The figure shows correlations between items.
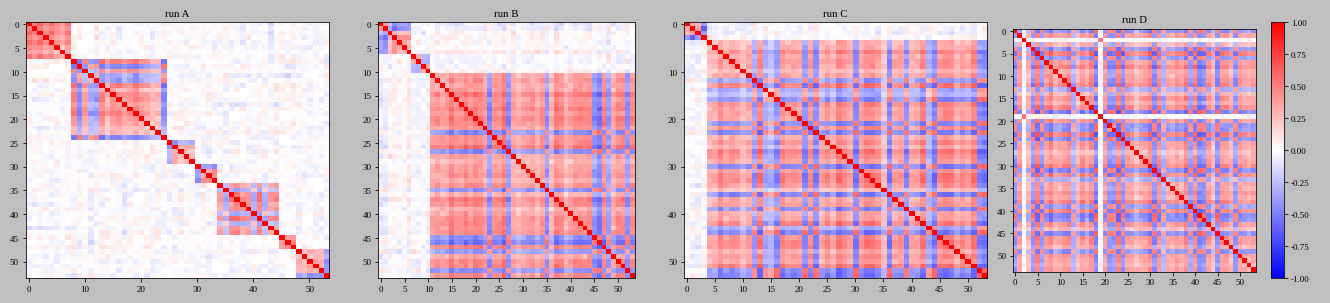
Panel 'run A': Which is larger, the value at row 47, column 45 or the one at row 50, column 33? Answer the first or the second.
the first
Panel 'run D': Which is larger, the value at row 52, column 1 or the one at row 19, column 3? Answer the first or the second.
the first
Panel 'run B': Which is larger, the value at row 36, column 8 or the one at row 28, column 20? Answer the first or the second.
the second
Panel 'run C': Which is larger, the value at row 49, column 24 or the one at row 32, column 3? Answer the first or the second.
the first
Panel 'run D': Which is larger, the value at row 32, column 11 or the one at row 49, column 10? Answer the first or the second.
the first
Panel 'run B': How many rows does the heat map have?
54
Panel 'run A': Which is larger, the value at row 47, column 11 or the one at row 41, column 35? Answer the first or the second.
the first
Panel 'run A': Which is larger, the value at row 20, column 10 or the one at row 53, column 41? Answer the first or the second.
the first
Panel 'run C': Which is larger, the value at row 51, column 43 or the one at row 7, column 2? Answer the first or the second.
the second
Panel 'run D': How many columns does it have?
54
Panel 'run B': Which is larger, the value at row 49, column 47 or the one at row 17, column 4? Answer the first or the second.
the first
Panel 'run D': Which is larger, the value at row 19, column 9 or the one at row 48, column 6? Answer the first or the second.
the first
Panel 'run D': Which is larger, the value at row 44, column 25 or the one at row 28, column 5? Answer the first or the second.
the second
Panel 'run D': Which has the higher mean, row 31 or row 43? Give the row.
43
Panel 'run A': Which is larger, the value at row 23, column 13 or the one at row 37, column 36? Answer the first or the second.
the second
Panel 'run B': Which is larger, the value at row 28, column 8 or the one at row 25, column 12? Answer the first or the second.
the second
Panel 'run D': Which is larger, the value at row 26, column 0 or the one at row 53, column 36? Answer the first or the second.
the second
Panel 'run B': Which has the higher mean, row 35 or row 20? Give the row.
20
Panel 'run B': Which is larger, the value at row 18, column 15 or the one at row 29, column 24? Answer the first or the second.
the first
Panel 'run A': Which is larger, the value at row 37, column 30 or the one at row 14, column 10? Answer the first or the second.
the second
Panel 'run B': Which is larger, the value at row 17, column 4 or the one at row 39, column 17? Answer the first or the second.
the second
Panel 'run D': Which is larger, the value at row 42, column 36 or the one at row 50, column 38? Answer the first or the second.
the second
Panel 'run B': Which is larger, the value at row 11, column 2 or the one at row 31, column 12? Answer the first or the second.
the second
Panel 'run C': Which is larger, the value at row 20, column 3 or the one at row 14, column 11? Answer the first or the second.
the first
